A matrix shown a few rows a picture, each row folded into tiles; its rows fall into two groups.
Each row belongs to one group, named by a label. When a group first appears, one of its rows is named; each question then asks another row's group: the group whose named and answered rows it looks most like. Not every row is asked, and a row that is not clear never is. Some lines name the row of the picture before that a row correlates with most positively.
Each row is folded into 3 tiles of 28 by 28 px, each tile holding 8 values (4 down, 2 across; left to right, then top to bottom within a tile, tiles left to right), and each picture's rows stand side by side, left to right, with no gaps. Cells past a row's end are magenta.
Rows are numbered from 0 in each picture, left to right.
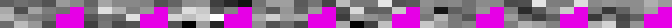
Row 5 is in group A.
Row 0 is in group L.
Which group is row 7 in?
A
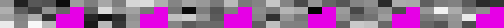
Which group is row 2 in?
A
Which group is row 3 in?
L
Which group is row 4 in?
L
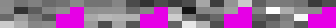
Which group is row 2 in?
L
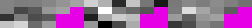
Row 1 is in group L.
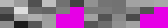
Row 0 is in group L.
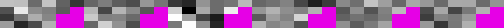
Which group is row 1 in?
L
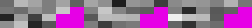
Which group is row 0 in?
A
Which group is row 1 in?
L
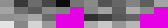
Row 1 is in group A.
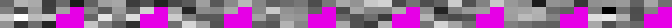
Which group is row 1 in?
A
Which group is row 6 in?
L
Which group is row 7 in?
A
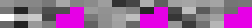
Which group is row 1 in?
L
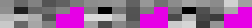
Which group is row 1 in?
A
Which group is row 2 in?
A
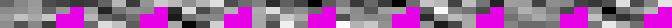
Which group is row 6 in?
L
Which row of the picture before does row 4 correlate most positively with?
0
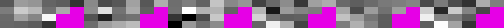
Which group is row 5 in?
L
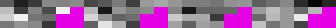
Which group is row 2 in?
A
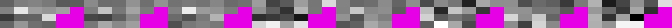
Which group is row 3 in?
A
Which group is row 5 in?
L
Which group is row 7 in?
A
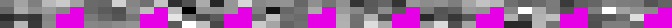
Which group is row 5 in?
A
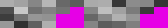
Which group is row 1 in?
L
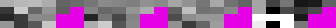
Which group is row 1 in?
A
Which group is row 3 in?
A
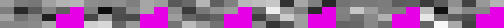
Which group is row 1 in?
A
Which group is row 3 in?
L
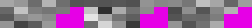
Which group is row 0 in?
L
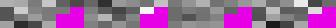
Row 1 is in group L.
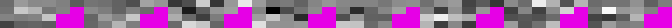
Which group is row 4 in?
A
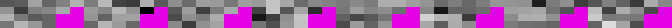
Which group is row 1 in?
L
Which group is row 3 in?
L
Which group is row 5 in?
A
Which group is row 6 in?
L
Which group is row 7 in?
L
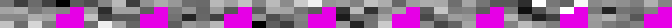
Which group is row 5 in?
L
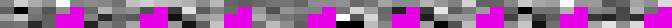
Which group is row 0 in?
A
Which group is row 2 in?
L
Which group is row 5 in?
L
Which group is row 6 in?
A
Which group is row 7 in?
A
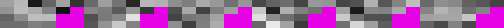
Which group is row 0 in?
L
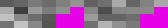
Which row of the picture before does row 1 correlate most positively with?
4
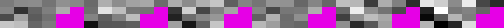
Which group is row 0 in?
A
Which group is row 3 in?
A
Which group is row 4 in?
L
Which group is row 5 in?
L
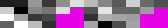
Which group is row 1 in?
L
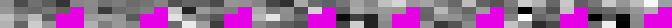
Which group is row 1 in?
A
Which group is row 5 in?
L
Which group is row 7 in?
A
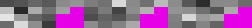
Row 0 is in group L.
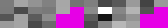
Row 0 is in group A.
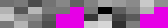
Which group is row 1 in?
A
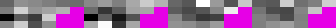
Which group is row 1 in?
A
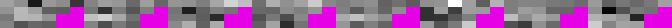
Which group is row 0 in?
L
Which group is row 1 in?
A
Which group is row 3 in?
A
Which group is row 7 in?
A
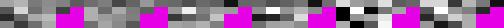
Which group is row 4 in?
L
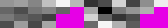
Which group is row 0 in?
A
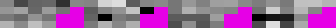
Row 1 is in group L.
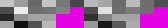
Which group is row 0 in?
L
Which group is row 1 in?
L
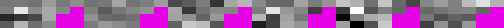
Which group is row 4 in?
L
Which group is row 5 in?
A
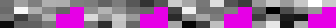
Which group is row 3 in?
A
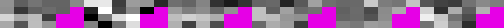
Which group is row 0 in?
A
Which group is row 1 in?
L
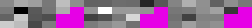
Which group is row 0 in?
A
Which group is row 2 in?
L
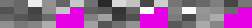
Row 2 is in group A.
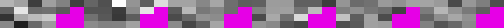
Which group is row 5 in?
L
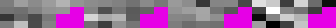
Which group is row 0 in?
A
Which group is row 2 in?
L
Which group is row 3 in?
L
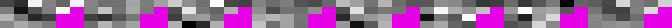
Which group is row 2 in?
L
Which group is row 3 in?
A
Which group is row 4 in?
L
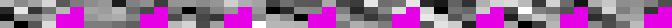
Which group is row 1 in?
L
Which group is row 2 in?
A
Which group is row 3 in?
A
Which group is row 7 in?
L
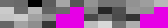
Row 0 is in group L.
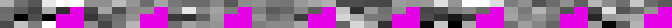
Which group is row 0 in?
A
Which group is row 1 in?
L
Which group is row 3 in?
A
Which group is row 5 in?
A
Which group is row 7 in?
L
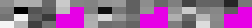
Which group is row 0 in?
A
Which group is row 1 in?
A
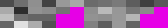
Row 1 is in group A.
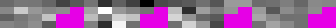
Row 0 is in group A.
